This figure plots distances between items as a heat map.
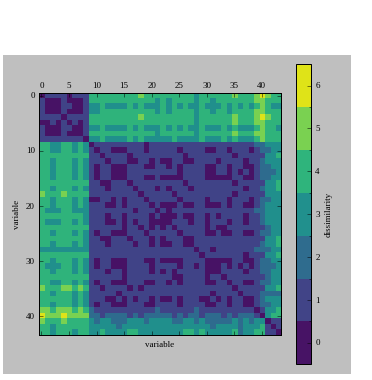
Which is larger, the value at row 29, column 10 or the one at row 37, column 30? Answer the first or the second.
the first
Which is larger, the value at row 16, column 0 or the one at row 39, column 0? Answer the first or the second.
the second
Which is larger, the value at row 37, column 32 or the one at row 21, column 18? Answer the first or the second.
the second
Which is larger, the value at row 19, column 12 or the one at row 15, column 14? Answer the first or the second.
the first
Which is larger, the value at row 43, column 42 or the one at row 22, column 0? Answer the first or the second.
the second
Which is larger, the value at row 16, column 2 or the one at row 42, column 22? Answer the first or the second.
the first
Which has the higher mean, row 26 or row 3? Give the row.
3
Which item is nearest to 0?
5
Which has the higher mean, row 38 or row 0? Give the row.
0
